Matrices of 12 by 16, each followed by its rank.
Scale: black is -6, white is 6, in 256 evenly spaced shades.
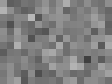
full rank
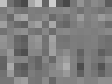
two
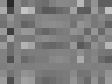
two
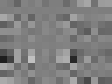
two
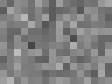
full rank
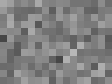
full rank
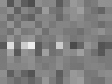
two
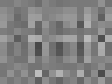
two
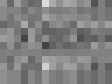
two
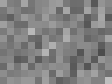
full rank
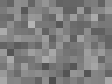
full rank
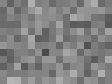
full rank
